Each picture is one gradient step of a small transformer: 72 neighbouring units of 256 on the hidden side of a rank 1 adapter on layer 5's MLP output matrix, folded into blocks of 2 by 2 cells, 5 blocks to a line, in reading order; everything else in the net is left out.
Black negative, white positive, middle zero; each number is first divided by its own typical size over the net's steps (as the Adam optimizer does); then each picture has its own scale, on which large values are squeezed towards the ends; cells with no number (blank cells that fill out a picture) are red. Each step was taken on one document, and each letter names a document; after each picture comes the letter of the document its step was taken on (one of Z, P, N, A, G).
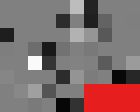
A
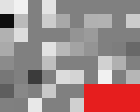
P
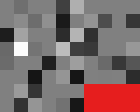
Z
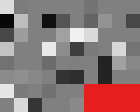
P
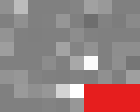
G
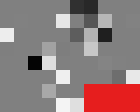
A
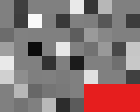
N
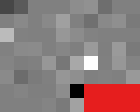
G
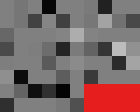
N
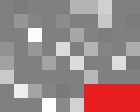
N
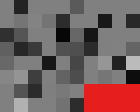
Z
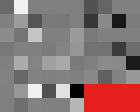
G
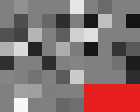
Z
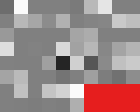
G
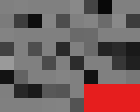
N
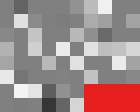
N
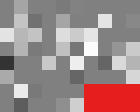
Z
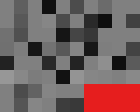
Z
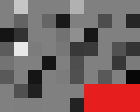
Z
